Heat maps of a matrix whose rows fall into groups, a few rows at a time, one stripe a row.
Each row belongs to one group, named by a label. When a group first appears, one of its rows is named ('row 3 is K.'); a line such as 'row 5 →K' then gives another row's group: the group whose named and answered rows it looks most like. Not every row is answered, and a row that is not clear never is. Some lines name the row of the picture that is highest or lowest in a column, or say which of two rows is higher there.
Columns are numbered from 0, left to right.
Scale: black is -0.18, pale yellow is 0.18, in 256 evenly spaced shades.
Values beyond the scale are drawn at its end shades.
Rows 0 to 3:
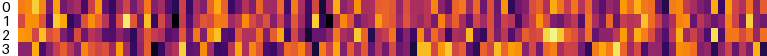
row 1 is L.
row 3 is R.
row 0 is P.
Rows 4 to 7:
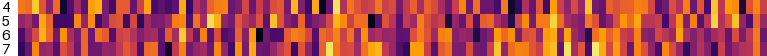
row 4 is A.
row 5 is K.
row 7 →R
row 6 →R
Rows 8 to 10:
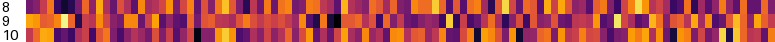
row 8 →K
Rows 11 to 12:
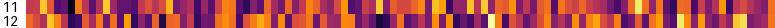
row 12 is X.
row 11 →P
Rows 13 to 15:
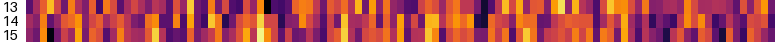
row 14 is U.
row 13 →R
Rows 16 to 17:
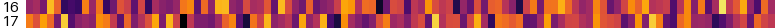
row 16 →K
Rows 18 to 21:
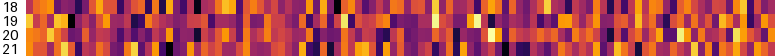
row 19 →A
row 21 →A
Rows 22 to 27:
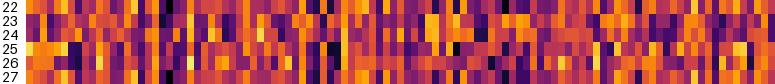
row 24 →U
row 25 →A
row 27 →A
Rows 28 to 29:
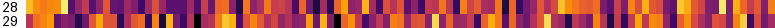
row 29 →L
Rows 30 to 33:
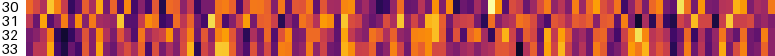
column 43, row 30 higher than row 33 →Yes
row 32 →K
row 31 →U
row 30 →X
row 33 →K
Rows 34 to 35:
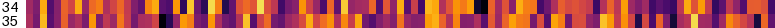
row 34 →U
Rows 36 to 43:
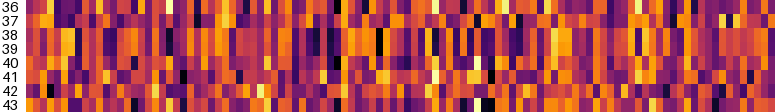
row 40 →K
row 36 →K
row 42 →U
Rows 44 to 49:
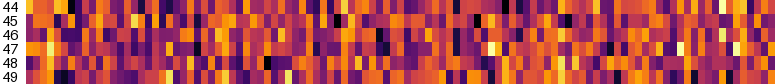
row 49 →P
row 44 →A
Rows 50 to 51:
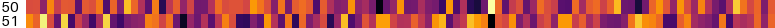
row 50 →X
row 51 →P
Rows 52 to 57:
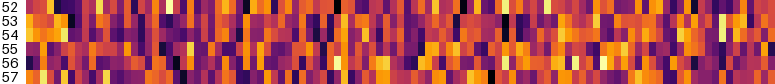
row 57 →P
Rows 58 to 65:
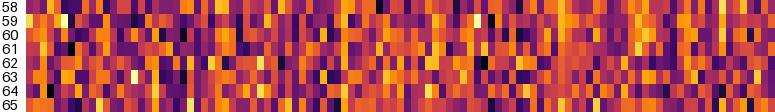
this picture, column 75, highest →58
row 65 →A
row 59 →P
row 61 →P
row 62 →U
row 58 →K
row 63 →L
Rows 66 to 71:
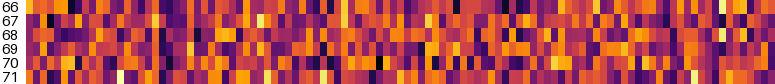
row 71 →U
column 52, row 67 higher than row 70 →No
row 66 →A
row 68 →L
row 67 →U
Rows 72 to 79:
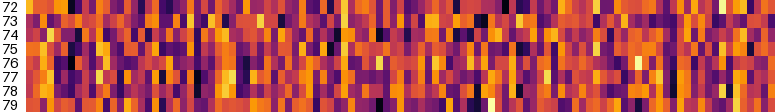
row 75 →A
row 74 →K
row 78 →P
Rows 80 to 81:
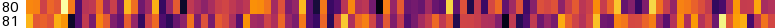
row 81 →A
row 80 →X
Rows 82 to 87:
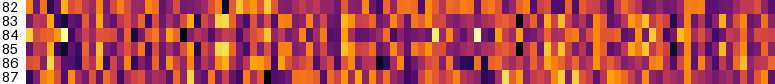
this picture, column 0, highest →84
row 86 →X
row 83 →K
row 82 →U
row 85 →K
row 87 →R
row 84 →X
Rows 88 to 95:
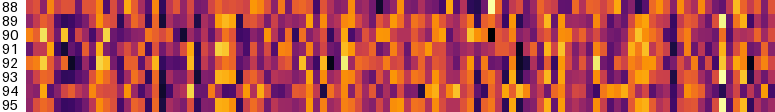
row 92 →A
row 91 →K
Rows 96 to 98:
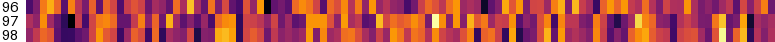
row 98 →L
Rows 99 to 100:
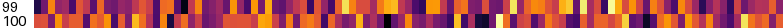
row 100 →X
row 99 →R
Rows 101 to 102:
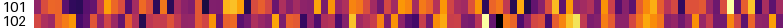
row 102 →K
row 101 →L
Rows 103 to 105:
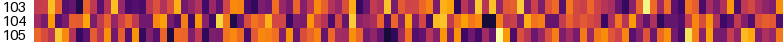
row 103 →P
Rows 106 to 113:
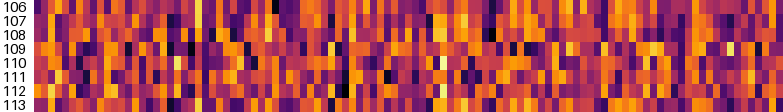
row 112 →A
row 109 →L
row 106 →R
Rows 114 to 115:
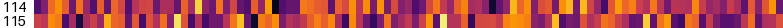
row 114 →R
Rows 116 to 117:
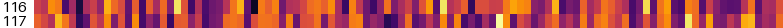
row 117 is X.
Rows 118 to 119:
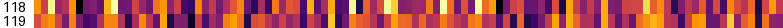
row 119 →L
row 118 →A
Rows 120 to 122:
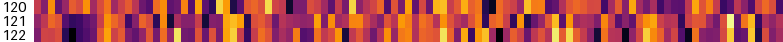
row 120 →U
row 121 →L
